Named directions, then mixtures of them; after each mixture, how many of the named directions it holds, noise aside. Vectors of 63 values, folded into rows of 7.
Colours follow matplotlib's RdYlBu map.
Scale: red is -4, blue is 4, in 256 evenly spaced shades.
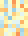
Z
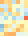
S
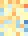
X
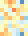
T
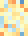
two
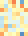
two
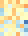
one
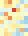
three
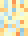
one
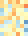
one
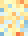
two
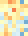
two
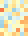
three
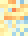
three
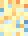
one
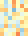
one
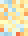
three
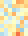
three
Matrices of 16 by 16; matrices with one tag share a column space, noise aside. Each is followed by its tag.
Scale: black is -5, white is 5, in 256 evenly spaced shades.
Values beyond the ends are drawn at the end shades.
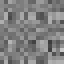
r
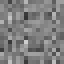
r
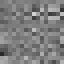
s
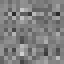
s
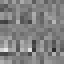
r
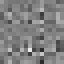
r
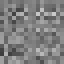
s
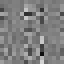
s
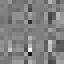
r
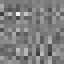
s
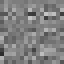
s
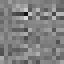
s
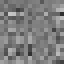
s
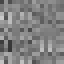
r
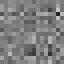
s
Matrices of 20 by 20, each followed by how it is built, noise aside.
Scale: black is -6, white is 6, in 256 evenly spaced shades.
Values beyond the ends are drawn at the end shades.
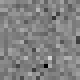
noise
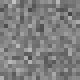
noise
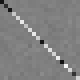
diagonal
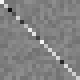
diagonal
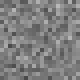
noise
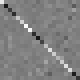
diagonal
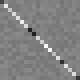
diagonal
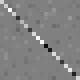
diagonal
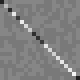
diagonal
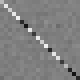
diagonal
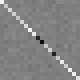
diagonal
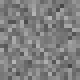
noise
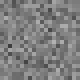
noise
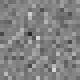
noise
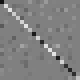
diagonal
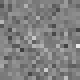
noise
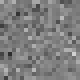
noise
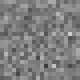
noise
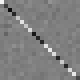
diagonal
